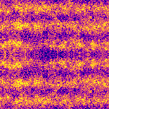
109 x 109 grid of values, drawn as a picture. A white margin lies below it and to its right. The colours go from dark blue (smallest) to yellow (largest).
The top and bottom halves mirror each other. The ninth with the lowest average is the centre. Horizontal stripes repeat 6 times down the table. No overall slope runs across the table.
